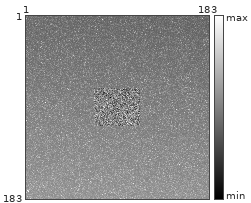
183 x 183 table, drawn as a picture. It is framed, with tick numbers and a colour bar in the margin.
Roughest part: centre. Slope: up to the bottom. Odd patch: rougher, in the centre.
